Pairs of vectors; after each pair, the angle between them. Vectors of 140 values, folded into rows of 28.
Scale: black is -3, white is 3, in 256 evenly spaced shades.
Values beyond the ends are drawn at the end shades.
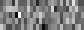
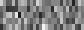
nearly opposite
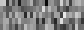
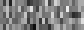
partly opposed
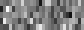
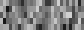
nearly opposite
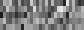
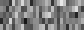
partly opposed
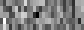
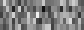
partly opposed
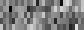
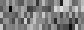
nearly parallel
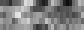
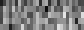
orthogonal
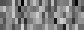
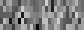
orthogonal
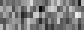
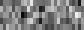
nearly parallel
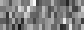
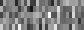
partly opposed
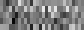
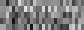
nearly parallel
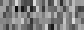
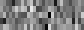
partly opposed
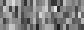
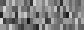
partly aligned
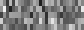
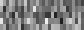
orthogonal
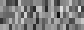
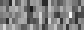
partly aligned
